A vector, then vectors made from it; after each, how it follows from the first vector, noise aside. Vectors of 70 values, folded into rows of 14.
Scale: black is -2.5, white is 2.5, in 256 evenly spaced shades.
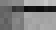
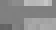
partly zeroed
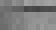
shrunk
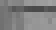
shrunk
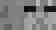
partly zeroed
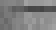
shrunk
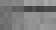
shrunk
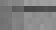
shrunk
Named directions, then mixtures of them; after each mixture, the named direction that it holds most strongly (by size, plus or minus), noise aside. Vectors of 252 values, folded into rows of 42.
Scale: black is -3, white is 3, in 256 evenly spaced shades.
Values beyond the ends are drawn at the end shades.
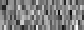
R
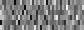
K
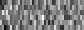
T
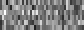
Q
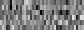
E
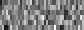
T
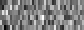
T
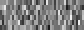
R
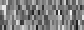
R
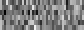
Q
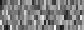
T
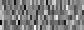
K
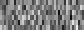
R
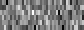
R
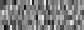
T
